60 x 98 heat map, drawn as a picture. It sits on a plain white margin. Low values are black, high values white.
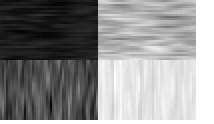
It is made of 2 by 2 panels. Panel 1,1: very low, streaked across, faint in contrast. Panel 1,2: high, streaked across. Panel 2,1: low, streaked downward. Panel 2,2: very high, streaked downward, faint in contrast.
